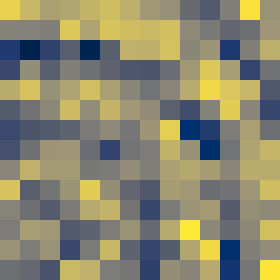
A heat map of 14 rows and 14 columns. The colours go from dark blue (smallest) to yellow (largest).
Rings: centred on the bottom left. Slope: none. Mirror symmetry: none.
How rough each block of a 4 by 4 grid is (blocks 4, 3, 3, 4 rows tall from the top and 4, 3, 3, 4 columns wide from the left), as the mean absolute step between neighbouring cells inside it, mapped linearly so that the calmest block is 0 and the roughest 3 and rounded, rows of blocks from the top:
2 2 1 3 | 1 0 3 3 | 1 1 0 1 | 1 2 2 3
